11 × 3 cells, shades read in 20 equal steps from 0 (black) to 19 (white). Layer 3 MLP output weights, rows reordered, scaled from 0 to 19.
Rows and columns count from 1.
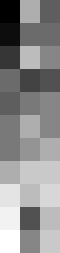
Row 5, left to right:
7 9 10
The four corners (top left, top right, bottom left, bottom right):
0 7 19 15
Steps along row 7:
up up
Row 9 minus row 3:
13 0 6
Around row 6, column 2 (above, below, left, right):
9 11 9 10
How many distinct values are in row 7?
3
